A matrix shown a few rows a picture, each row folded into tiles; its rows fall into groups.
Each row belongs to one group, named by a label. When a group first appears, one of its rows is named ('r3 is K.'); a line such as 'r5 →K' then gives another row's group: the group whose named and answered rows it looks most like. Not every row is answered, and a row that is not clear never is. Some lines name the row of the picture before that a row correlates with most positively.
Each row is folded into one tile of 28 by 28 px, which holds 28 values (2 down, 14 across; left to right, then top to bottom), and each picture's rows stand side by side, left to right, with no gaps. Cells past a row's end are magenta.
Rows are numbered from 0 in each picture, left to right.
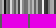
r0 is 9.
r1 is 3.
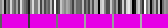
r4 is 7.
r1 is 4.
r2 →4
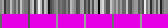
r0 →9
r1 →7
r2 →7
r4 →3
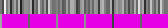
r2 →7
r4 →4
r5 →9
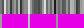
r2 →7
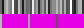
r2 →3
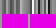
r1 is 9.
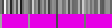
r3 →3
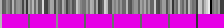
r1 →3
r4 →3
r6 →9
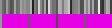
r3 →3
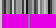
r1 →7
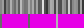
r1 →3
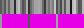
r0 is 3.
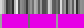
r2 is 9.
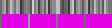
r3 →9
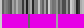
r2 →7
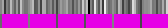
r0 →9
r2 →4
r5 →4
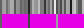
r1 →4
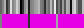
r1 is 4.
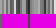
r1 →4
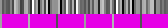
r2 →9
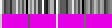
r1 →3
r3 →7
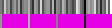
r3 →4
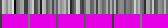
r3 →4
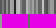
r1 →3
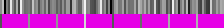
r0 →9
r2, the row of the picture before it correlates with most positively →0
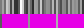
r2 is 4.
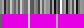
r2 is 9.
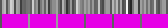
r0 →7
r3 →3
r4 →3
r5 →3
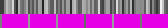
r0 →4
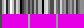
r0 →7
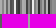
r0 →3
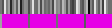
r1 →4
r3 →9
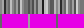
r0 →9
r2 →9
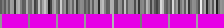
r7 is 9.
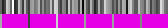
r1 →4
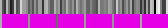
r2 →9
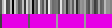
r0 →4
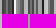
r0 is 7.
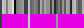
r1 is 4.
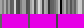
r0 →3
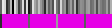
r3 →4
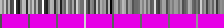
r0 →3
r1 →3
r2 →9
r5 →3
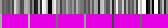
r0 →7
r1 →7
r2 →9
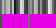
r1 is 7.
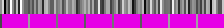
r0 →9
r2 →7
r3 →3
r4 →7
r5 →9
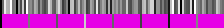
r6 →4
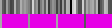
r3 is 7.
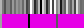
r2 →9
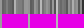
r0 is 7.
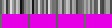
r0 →7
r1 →9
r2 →7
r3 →3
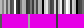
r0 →3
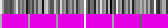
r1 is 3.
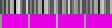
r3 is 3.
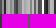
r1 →3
